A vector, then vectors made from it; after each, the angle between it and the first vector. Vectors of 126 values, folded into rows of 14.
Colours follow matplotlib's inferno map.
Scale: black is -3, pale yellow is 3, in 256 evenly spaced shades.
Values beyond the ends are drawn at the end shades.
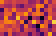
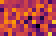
nearly parallel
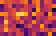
partly aligned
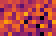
nearly parallel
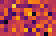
orthogonal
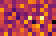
nearly opposite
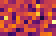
partly aligned
